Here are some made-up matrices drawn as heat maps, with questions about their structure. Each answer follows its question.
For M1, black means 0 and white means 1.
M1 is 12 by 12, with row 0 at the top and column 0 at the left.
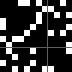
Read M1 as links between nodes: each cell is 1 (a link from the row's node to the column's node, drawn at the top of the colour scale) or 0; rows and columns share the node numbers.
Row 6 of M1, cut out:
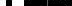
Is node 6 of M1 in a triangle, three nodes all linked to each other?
yes
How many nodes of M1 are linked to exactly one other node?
1
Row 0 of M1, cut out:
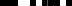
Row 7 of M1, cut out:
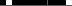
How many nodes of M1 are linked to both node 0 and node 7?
0
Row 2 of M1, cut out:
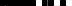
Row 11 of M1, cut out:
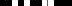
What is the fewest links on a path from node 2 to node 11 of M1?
1
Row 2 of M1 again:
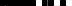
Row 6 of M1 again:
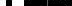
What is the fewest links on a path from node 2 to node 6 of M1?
1
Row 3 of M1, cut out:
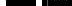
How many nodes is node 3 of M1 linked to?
2
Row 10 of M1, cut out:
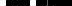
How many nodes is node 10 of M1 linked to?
2
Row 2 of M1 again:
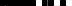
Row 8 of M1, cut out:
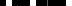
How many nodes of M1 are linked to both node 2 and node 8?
1
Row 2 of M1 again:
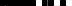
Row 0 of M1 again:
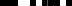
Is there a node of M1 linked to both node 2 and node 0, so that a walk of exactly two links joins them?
yes
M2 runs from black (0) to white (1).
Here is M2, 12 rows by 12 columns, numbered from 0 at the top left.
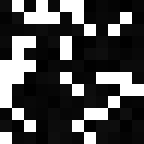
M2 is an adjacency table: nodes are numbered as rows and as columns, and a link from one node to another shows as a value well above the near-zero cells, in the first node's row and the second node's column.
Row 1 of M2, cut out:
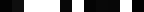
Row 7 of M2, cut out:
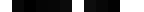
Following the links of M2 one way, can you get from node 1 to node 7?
yes
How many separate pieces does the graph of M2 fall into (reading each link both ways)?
1
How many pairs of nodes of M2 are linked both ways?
8
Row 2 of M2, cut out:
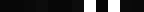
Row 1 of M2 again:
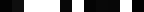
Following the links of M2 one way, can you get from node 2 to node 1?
yes
